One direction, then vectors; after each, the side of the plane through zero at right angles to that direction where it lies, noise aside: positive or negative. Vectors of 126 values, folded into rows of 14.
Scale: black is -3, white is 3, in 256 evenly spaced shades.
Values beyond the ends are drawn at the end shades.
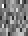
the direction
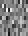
positive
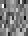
positive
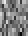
negative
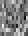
positive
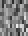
negative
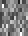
positive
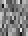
negative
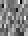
negative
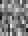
positive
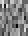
positive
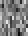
negative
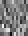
positive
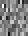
positive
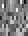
positive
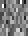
positive
